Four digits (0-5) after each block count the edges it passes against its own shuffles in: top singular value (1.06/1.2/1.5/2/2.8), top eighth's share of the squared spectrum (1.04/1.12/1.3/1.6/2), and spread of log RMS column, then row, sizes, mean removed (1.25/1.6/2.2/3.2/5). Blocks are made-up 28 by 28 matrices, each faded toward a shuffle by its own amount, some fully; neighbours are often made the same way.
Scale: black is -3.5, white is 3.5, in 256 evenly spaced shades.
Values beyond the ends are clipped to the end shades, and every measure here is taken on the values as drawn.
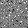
1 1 0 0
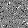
1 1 0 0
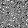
2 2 0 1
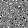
0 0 0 0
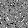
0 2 0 0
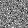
0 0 0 0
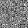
3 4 1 2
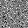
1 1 0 0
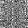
3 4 2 1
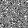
0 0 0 0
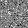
0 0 0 0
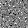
0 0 0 0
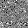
1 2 0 2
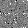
1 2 0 1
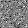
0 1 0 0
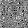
2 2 0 1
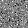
0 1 0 0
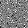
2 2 1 0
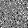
2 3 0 0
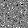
0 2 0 0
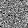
2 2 0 0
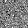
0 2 0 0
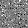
0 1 1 0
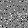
2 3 0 2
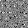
2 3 0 1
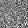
2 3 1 0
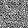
2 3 1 0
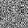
3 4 1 1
